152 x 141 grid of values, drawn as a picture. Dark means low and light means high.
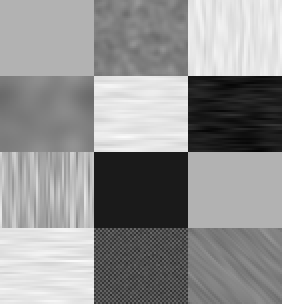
It is made of 4 by 3 panels. Panel 1,1: high, flat. Panel 1,2: middling, blotchy, faint in contrast. Panel 1,3: very high, streaked downward, faint in contrast. Panel 2,1: middling, smooth, faint in contrast. Panel 2,2: very high, streaked across, faint in contrast. Panel 2,3: very low, streaked across, faint in contrast. Panel 3,1: high, streaked downward. Panel 3,2: very low, flat. Panel 3,3: high, flat. Panel 4,1: very high, streaked across, faint in contrast. Panel 4,2: low, checkered. Panel 4,3: middling, slanting down to the right, faint in contrast.
